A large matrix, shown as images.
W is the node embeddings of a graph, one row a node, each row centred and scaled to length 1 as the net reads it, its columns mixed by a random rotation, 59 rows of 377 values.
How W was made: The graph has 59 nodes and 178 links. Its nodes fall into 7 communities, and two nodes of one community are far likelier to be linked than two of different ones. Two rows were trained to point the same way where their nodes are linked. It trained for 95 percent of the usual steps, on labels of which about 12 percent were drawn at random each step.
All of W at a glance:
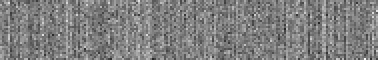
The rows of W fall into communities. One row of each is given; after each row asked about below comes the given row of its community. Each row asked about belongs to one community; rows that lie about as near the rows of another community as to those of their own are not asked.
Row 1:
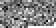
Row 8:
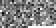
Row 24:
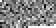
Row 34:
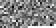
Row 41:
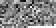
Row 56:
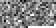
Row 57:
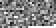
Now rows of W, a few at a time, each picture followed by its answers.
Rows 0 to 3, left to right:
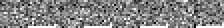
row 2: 57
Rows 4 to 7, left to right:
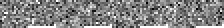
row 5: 56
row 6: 57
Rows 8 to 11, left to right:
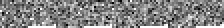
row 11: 8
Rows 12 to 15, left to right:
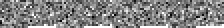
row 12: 41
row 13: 56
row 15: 8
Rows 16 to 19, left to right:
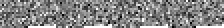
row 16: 41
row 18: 1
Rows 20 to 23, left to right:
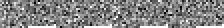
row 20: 57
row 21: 34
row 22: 8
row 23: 34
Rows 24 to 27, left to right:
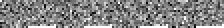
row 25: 8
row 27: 57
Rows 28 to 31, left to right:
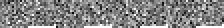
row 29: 24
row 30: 57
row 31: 1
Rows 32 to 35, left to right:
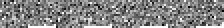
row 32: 8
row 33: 8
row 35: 34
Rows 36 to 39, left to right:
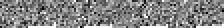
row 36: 57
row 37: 41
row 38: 41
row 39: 57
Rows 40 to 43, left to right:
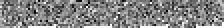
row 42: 8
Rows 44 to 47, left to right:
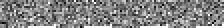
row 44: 1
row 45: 57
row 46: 34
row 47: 56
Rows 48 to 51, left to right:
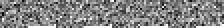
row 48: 8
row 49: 41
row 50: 34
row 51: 41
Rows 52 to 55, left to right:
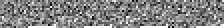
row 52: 34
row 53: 34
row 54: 56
